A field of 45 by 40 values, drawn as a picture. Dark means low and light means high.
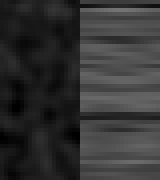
It is made of 1 by 2 panels. Panel 1,1: very low, blotchy, faint in contrast. Panel 1,2: low, streaked across.
